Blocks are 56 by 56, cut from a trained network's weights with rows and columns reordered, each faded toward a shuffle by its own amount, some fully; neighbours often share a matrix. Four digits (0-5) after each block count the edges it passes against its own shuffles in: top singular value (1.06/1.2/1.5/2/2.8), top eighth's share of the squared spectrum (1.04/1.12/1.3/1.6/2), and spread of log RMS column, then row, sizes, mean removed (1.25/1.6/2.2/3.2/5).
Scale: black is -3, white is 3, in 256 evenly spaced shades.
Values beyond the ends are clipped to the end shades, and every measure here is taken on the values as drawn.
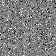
0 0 0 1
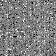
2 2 0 1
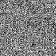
3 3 1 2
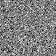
2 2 0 1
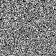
0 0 0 0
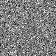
0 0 0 0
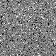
0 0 0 0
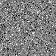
1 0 0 0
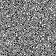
1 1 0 0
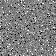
0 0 0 0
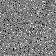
0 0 0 0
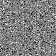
0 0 0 0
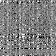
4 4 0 3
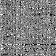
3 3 0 2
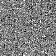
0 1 0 0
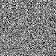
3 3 2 1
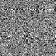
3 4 1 2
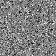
1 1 0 0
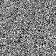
2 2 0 1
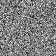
1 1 0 0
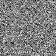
2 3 0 1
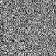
3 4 1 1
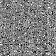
1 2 0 1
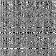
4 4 0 3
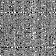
3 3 0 3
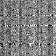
3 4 1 3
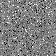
1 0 0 0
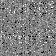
2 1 0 1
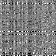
4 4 0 3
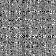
3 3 0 3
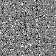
1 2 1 0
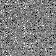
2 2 2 0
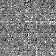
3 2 2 0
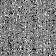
2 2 0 1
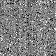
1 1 0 0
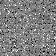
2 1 1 0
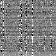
3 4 3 0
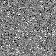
0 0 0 0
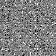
2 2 2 0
